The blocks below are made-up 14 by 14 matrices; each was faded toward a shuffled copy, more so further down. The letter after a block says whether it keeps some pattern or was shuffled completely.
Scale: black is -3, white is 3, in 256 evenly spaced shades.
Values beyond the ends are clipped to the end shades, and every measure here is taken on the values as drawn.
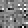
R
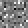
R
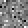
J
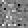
R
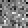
J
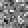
R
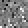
J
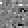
R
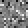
J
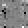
R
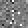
R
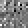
R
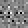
R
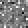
J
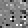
R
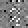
R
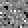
J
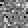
J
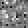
R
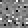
J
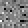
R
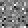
R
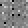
R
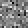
J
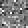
J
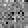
R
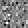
R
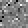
J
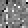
R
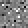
J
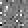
R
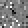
J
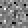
J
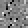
J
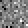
J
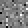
J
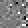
R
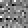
R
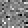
R
